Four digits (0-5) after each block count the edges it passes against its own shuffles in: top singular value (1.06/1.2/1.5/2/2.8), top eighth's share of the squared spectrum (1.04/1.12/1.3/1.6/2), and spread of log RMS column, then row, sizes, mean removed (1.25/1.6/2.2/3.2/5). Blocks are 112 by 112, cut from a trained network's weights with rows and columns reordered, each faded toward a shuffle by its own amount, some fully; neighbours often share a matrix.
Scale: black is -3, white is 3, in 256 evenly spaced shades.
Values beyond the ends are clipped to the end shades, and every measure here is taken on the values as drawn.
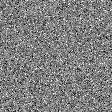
1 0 0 0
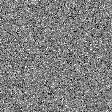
0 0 0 0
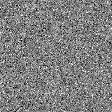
1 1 0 1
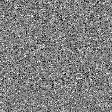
2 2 0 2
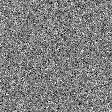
0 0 0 0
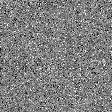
2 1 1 1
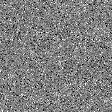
2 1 0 1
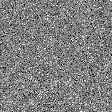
2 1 0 1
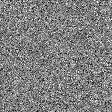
2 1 0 1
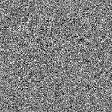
3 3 1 2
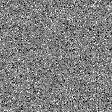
3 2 1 1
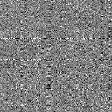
4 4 2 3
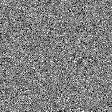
2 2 0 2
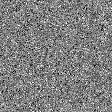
1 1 0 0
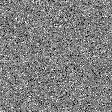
1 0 0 0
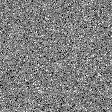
0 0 0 0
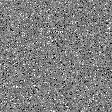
0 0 0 0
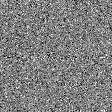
2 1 0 1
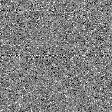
3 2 1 1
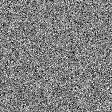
1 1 0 0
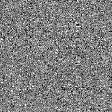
3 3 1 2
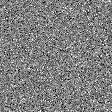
1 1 0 0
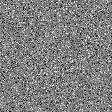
0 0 0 0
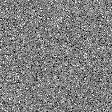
2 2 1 0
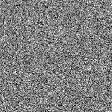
3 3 1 1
